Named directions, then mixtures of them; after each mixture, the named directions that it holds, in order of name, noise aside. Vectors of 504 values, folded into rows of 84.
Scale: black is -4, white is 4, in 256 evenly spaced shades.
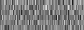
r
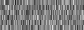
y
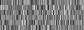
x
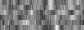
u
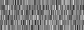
y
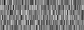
r, x, y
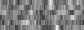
u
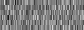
y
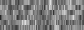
u, x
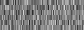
x, y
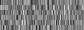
x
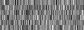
y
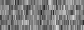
u, x, y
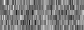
r, u, y
